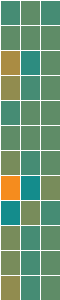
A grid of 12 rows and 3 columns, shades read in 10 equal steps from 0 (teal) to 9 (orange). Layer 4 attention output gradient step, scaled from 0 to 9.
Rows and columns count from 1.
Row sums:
7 9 10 10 8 9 9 13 6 9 9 10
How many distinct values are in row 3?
3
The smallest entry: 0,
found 2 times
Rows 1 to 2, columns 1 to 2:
2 3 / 3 3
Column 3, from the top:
2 3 3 3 3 3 3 4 2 3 3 3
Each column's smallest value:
0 0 2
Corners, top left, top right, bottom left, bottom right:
2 2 5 3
